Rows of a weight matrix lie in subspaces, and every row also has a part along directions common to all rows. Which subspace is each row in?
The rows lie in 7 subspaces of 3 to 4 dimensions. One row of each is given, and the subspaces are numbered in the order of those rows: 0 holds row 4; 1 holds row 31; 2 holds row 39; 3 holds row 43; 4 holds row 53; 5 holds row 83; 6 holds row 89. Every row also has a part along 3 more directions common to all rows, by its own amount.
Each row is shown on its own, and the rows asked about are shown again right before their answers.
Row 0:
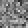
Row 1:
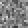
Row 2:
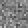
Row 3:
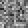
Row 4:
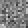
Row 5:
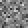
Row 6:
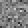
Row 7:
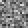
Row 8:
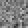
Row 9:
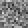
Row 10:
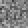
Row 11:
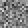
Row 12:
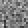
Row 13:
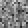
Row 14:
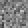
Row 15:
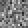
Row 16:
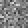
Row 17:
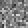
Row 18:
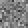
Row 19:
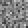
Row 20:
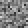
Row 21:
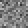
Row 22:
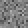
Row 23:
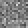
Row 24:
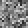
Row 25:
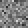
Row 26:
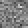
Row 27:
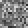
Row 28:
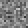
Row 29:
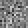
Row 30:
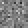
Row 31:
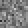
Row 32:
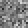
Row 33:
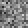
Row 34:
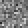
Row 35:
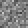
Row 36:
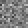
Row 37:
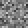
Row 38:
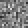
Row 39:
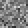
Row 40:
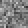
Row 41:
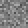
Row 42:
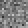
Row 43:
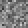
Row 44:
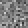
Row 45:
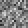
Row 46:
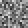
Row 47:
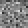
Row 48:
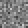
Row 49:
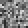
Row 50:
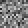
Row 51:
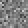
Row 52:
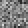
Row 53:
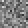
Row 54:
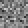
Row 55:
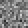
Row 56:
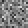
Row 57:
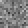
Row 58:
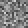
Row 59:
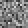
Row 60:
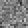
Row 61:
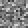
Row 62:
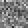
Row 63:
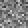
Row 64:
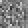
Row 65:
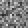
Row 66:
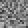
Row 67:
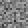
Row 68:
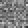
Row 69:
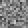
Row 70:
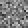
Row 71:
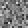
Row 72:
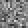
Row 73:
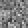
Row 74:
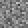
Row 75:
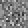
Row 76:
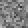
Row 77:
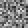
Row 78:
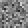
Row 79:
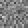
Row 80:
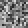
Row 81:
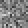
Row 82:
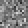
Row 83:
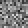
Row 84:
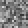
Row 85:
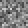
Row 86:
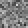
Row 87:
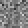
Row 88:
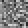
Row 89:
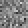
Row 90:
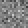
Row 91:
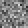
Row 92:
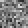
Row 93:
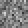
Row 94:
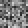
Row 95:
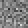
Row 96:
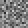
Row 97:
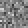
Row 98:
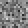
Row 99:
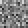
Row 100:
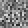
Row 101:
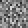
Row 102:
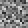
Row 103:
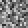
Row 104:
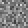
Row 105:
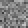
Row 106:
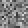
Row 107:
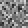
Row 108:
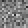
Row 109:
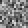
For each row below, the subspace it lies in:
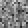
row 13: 5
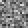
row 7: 3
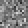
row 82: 6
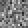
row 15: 1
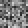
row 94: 2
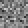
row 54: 2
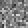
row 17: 5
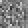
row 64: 1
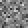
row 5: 3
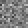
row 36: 5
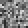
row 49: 0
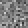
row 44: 3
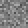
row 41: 5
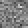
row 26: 6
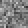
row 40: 1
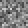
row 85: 3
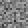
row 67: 3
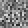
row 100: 1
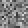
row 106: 5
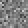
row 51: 2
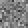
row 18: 0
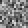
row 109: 1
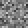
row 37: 2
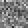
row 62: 4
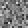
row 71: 4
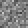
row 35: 0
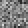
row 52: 6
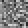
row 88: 4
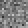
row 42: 5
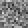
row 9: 4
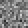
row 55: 0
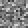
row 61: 2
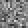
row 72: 4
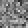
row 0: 0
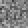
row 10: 0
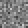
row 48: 3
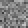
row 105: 0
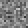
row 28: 2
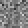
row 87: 5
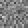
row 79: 5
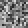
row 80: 3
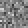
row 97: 1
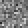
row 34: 6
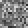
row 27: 2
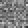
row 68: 2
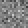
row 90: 4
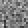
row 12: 5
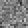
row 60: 6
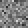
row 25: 0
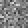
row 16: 5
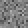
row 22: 0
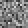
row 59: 4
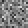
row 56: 5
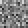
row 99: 5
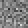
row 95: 6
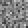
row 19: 0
